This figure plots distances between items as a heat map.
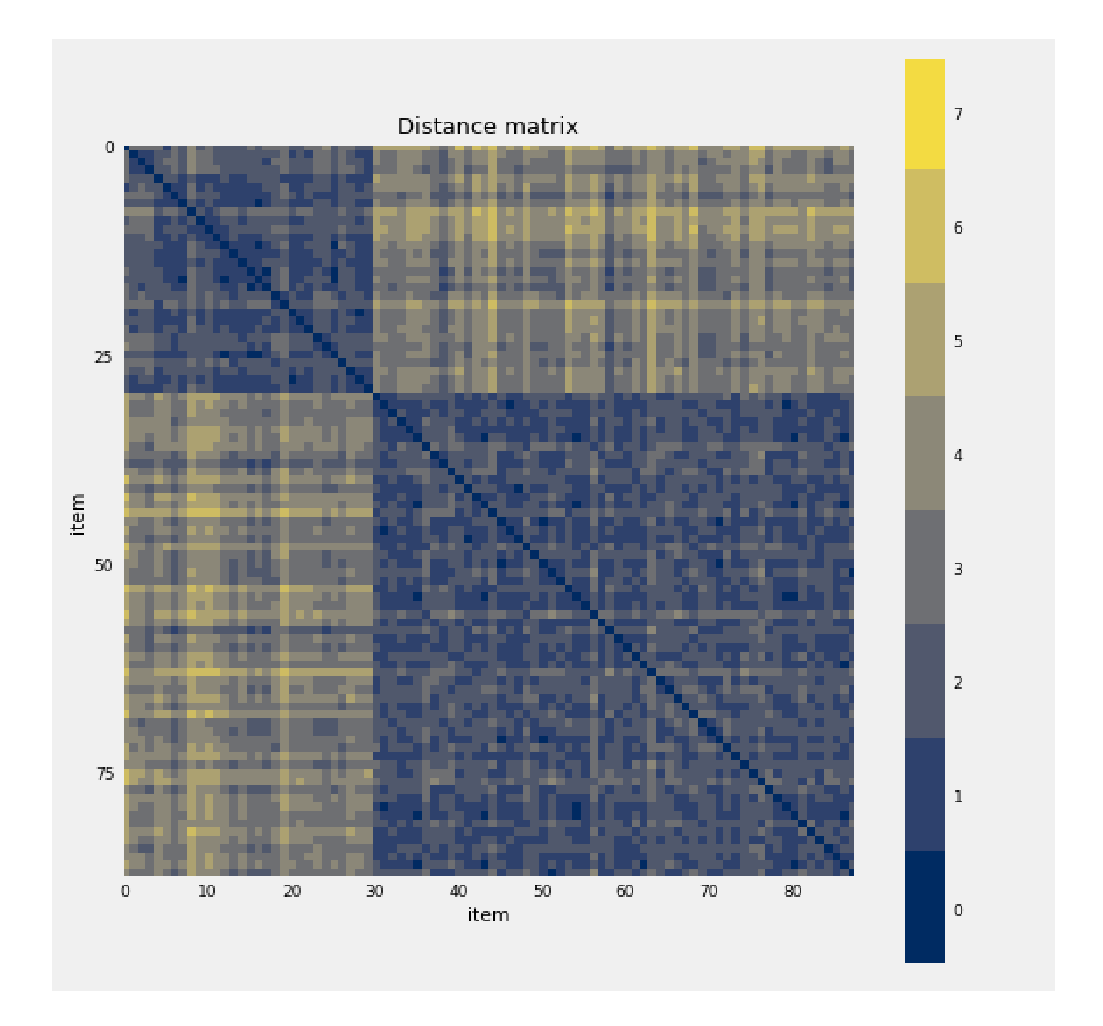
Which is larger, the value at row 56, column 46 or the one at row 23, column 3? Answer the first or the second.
the second
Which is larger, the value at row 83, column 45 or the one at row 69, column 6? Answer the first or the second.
the second
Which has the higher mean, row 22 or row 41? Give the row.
22
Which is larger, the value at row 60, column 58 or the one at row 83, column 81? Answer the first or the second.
the first
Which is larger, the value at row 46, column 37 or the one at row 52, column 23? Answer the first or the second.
the second
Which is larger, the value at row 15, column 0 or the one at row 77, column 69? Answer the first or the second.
the first
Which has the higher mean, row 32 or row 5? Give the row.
5
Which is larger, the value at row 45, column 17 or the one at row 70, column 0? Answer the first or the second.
the second
